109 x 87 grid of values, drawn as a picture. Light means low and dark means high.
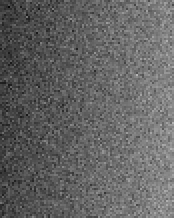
The grain is fine, like static. Values rise toward the left. No regular stripes run through it. The histogram is bell-shaped. On average the colour sits 60% of the way up the scale.
